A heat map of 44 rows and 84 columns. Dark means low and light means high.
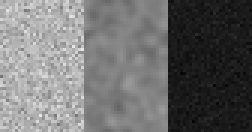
It is made of 1 by 3 panels. Panel 1,1: high, fine-grained. Panel 1,2: middling, blotchy, faint in contrast. Panel 1,3: very low, fine-grained, faint in contrast.
